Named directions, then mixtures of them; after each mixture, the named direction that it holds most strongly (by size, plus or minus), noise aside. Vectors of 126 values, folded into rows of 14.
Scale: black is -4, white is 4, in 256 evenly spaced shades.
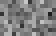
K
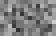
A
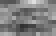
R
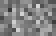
A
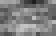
R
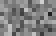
K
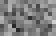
A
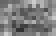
R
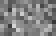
A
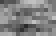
R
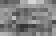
R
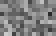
K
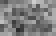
A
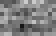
R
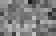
K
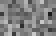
K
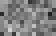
K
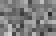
K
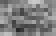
R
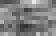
R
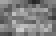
R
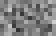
A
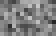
A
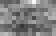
R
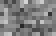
K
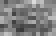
R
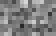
K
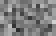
A
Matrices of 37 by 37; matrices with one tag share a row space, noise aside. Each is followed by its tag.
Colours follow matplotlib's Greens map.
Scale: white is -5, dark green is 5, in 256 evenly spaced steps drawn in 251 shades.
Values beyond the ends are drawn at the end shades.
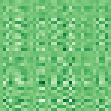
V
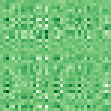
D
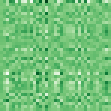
D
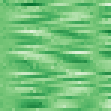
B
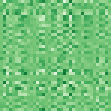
V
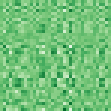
V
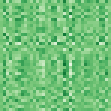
V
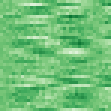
B
